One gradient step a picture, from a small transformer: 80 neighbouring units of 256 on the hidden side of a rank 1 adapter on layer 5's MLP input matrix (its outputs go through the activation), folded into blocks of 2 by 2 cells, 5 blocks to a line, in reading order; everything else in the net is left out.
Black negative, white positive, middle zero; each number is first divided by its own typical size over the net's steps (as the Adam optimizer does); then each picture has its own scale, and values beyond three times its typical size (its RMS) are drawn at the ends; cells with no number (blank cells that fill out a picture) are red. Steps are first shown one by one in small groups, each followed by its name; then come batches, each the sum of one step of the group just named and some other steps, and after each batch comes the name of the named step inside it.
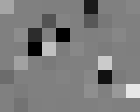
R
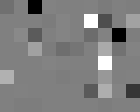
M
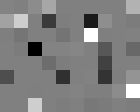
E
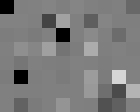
E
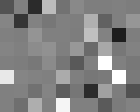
M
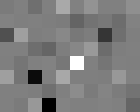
M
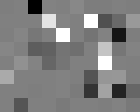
M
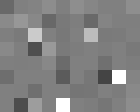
E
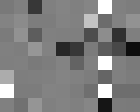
M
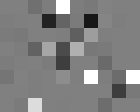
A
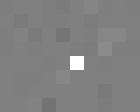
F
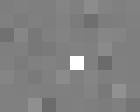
F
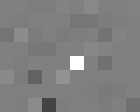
F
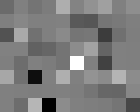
A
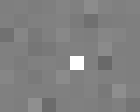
F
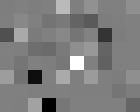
A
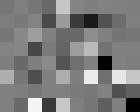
A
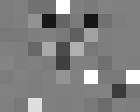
A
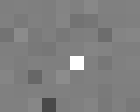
F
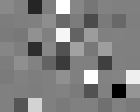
A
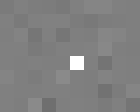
F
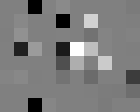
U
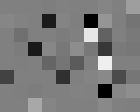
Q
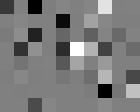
U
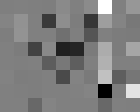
Q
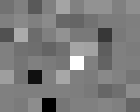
U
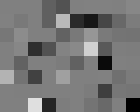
Q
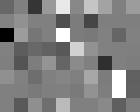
U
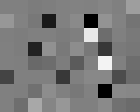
Q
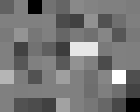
U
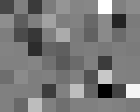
Q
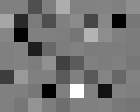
Q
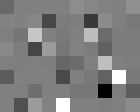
Q
